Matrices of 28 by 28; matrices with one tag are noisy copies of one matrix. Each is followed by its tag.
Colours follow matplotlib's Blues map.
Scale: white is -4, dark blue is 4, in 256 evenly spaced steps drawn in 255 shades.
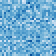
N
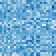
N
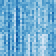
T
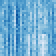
T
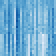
T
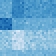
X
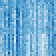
T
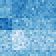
X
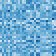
N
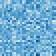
N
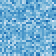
N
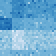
X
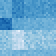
X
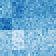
X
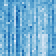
T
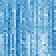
T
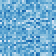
N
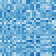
N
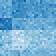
X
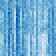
T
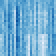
T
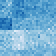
X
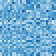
N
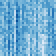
T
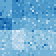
X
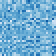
N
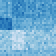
X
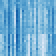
T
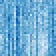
T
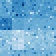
X
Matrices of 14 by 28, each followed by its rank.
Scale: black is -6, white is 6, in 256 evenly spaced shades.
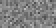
full rank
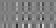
one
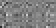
three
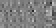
three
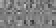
three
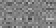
three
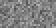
full rank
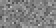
full rank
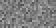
full rank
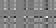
one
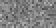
full rank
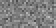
full rank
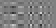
one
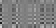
one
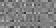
three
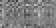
three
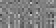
three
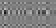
one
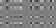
one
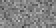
full rank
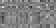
three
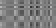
one
